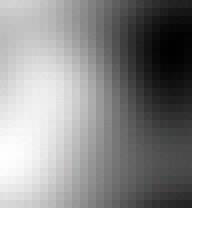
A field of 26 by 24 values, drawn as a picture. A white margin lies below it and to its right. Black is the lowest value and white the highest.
There are no lone odd cells. The ninth with the lowest average is the top right. Values rise toward the left. No regular stripes run through it.
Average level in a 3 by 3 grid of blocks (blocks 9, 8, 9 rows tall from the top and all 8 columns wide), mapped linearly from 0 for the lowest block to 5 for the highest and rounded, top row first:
420
531
531
